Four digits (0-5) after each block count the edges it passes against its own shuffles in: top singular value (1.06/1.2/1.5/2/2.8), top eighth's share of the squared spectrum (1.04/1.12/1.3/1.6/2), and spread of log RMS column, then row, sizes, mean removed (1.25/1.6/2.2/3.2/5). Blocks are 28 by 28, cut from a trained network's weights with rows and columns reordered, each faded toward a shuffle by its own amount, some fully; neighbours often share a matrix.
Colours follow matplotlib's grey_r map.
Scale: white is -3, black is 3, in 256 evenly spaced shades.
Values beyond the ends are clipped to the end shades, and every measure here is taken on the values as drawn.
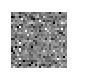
1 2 0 0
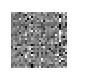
2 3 2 0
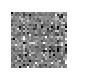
2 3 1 0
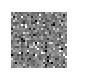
0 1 0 0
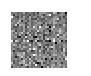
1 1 0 1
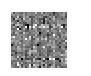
2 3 0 2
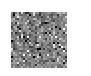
0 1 0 1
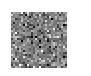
0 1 0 0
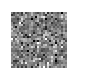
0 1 1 1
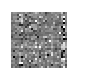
2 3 2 0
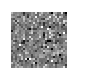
1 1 0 0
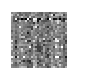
2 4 0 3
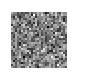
0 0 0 0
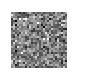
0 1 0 0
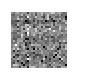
2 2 2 0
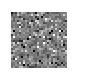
0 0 0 0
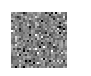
0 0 0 0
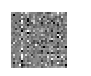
2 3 2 0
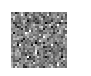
0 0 0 0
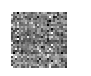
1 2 2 0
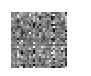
2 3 3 0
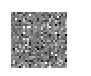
1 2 2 0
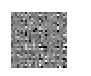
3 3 3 0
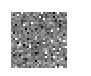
0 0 0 0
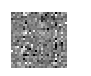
2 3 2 0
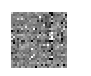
2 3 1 0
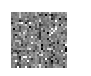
0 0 1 0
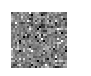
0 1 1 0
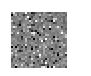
0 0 0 0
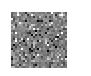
0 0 1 0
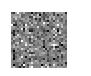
1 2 1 0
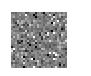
0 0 0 0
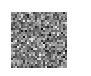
1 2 0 0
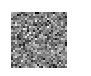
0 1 0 0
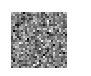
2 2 0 0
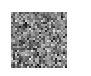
1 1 0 1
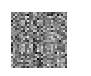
3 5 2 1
